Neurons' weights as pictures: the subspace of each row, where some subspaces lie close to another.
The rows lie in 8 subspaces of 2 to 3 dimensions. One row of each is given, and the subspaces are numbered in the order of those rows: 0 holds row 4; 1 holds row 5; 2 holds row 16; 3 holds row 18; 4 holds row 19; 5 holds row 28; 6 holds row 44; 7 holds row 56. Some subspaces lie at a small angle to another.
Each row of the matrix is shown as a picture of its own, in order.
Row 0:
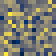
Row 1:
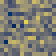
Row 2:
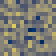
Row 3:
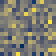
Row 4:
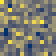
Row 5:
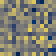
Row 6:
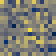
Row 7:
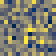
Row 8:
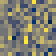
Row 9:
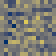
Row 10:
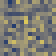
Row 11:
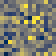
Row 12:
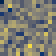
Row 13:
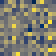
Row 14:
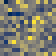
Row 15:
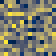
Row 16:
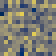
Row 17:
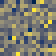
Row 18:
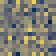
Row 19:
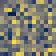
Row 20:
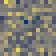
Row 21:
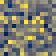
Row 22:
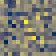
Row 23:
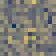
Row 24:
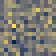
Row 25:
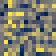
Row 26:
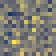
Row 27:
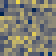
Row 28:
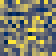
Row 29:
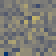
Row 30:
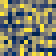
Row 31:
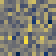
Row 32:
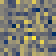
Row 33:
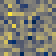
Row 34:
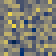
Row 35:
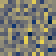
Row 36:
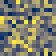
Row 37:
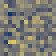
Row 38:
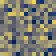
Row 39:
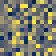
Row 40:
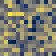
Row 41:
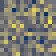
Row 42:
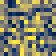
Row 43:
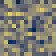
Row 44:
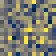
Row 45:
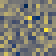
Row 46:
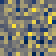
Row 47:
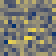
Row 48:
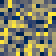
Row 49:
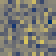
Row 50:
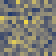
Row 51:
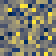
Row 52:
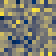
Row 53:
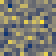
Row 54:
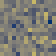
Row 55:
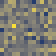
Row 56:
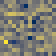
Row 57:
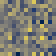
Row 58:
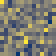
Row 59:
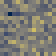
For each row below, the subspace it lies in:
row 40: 5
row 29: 0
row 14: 5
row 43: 5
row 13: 1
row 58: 0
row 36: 2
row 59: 5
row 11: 0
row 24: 4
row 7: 6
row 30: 2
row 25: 2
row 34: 4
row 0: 4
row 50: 2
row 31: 6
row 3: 3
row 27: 2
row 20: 2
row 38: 1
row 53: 0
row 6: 1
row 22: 1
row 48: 0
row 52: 2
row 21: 0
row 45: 0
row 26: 4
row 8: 6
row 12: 0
